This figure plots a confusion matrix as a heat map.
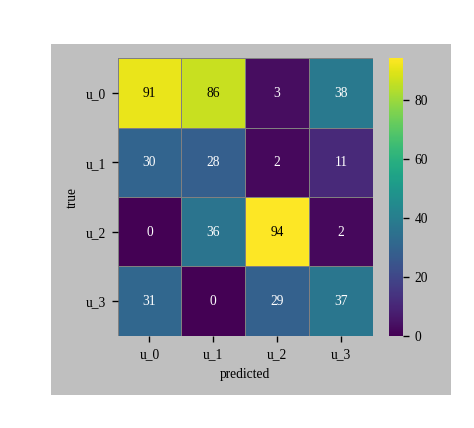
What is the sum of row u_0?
218
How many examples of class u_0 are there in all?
218
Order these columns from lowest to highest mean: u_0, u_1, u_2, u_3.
u_3, u_2, u_1, u_0
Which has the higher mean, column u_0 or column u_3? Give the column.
u_0
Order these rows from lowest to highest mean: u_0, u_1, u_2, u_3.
u_1, u_3, u_2, u_0
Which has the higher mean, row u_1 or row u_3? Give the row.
u_3
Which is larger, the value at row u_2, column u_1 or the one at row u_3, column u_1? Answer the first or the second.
the first
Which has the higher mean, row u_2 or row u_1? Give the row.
u_2
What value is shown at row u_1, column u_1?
28
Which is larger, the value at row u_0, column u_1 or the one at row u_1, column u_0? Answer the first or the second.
the first
